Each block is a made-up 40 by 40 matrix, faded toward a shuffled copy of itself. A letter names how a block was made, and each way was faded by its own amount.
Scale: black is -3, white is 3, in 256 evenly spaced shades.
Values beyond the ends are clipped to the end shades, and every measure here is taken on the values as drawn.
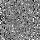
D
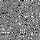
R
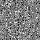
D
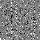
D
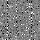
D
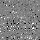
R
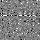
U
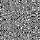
U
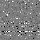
R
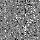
D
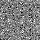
D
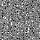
D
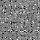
R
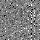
D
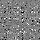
R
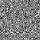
U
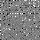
R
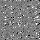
R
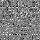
U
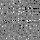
R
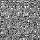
U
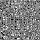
U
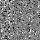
D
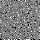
R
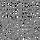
R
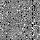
D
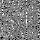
D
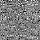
U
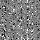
D
